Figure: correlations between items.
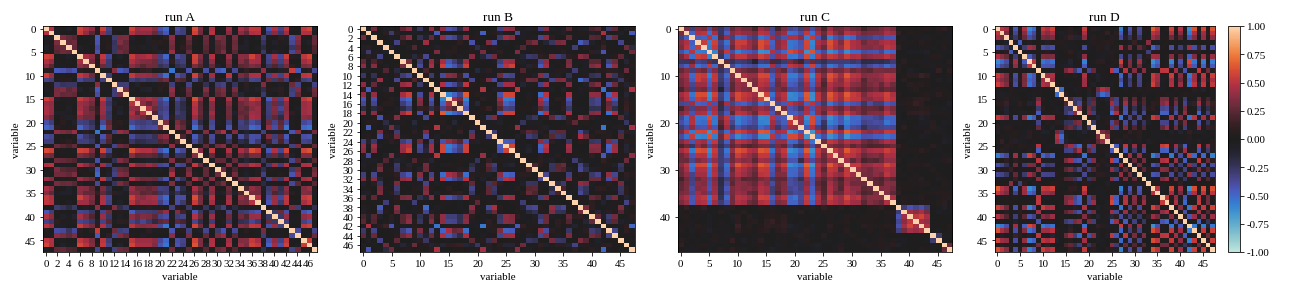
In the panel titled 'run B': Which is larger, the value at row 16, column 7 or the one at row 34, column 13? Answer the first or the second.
the second
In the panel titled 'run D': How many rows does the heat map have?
48
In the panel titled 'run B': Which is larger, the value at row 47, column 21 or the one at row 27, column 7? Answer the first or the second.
the first
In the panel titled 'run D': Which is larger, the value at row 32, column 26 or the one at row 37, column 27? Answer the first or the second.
the second
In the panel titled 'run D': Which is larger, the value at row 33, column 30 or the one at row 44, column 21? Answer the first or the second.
the second
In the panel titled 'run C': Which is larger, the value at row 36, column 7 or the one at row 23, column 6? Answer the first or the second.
the first
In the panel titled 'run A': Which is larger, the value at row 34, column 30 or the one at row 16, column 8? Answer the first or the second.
the second
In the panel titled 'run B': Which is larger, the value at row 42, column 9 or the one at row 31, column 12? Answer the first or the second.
the first
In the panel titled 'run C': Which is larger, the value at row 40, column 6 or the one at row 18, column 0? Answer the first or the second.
the second
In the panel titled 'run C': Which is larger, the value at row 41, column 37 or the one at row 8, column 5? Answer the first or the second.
the second
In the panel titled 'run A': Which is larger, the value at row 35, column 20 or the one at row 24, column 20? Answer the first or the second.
the second
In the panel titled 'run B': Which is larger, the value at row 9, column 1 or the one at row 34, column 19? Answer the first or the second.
the first
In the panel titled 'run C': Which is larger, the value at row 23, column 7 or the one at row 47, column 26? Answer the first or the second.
the first
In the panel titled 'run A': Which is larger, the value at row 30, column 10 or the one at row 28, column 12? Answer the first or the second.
the first
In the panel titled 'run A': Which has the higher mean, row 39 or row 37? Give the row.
37
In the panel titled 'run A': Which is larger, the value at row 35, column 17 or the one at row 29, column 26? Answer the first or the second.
the second
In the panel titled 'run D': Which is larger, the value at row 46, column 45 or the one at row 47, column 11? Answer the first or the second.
the second
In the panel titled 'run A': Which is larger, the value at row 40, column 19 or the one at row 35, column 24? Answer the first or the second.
the first
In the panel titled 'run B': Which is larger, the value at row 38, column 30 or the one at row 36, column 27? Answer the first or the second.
the second
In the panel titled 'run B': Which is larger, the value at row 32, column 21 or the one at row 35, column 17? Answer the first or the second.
the second
